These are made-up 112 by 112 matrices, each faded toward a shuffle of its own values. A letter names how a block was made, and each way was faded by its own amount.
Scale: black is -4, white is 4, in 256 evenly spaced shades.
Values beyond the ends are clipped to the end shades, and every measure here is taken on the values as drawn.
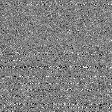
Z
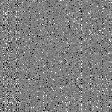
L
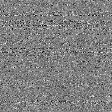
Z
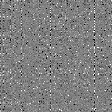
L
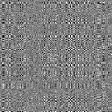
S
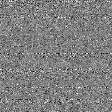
Z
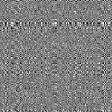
S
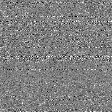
Z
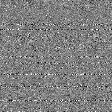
Z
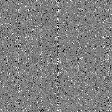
L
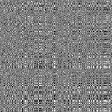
S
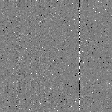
L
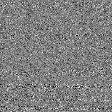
Z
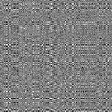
S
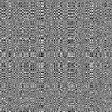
S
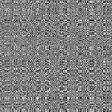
S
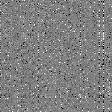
L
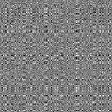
S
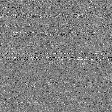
Z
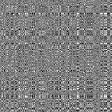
S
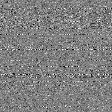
Z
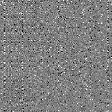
L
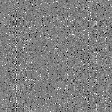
L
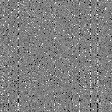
L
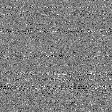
Z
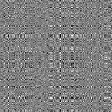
S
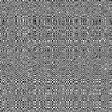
S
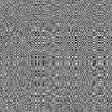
S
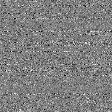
Z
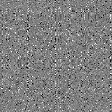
L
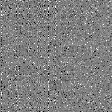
L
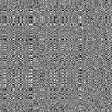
S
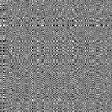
S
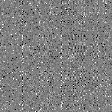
L
